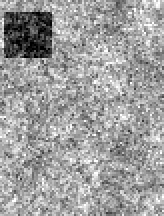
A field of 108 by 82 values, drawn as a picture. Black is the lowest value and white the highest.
Neither half mirrors the other. The top left is the ninth with the lowest average. The texture is blotchy. An odd patch, lower than its surroundings, sits in the top left.
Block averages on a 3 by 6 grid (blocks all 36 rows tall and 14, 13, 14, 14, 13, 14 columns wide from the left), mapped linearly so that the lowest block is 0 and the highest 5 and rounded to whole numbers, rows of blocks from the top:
105545 / 545554 / 545545
